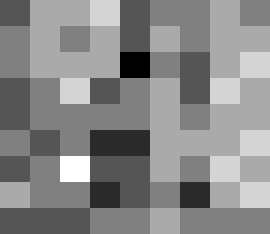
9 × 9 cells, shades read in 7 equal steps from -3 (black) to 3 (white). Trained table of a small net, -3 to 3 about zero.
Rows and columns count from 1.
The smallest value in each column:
-1 -1 -1 -2 -3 0 -2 0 0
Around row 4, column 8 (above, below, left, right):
1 1 -1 1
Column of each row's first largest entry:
4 2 9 3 6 9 3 9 6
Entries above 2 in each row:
0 0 0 0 0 0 1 0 0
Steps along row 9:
same same up same up down same same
